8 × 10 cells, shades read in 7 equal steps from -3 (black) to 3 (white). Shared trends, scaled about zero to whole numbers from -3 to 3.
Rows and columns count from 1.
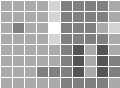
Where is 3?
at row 3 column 5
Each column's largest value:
1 1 1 1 3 0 0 1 1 2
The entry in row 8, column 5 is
1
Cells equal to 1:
42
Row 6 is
1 1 1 1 1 0 -1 1 -1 0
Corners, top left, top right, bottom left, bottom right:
1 1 1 1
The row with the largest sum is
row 3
